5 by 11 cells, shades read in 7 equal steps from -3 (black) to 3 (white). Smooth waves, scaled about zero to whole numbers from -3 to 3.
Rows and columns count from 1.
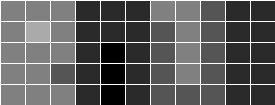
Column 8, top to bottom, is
0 0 0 0 -1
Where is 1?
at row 2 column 2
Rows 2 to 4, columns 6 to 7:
-2 -1 / -2 -1 / -2 -1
